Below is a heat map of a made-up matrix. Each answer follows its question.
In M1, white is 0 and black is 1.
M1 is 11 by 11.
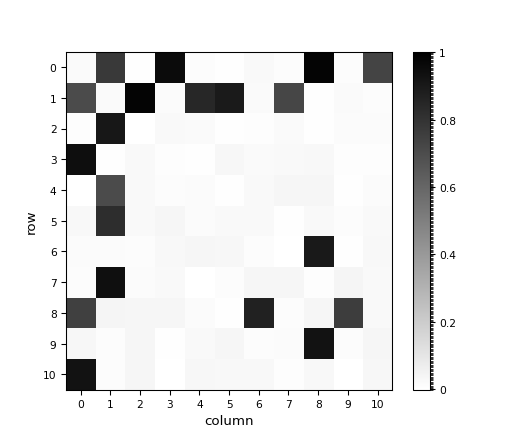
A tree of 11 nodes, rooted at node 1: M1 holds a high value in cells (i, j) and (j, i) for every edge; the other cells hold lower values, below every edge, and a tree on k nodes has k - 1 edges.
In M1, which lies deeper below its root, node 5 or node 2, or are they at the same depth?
the same depth
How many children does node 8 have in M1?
2
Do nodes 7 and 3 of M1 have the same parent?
no
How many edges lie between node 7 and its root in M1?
1
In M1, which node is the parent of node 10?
0
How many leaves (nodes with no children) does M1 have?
8
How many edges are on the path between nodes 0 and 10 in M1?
1
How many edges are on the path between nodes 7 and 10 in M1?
3
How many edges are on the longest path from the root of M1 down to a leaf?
3
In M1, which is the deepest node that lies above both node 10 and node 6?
0
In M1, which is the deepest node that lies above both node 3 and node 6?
0
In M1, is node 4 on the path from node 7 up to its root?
no
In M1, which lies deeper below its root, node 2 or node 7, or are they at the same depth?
the same depth
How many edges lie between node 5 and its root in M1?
1
